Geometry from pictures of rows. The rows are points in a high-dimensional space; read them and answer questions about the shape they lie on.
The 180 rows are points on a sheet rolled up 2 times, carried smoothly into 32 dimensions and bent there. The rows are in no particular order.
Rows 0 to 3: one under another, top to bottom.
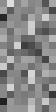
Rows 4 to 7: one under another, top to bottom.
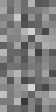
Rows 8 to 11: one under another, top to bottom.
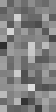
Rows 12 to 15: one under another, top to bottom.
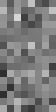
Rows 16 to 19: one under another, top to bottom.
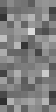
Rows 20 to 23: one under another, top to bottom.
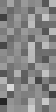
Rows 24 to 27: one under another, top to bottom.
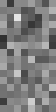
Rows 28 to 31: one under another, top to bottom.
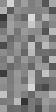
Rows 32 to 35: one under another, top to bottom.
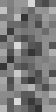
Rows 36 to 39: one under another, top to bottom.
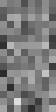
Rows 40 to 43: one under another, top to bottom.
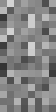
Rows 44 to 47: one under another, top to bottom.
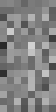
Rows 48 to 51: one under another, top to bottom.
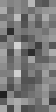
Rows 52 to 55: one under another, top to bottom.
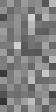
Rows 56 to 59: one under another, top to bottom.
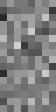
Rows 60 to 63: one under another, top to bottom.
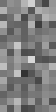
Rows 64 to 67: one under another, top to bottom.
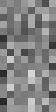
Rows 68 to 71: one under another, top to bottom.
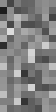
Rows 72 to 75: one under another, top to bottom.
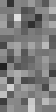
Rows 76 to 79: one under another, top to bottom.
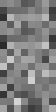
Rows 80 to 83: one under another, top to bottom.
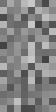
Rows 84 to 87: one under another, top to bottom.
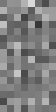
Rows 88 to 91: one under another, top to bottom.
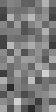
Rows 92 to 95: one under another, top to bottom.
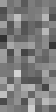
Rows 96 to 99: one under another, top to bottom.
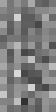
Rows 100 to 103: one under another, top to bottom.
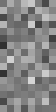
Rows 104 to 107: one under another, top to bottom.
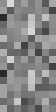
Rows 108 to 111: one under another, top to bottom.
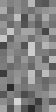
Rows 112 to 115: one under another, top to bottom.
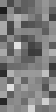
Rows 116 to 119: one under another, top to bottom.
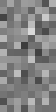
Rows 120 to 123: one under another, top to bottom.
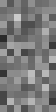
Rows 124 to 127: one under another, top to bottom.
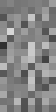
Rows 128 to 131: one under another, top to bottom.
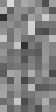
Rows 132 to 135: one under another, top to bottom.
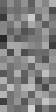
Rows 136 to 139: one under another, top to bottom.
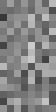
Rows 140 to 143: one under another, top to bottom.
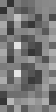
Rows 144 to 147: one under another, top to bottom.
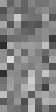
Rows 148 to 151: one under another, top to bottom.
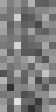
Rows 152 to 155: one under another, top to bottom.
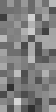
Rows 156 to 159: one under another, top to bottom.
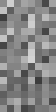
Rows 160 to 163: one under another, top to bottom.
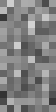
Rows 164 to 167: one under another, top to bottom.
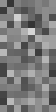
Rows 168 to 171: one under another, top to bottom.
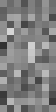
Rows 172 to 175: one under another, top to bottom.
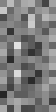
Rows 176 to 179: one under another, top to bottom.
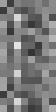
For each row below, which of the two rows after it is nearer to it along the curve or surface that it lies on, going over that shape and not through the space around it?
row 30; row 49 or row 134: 134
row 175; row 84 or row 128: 84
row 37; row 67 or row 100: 100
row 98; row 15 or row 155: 155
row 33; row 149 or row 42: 42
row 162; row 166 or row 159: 159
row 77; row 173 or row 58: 58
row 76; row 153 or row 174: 174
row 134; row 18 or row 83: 83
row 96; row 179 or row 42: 42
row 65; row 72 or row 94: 72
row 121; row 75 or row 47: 47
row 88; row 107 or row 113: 113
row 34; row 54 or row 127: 54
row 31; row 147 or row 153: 153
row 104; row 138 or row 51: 138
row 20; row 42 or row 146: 42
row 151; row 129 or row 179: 179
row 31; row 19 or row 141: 141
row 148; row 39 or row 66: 39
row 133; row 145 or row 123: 123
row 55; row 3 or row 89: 89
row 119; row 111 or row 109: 111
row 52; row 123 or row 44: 123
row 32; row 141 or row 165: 165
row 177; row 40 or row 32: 32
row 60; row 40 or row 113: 40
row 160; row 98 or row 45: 45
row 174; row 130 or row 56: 56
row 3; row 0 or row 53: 0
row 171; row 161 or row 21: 21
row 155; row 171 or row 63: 171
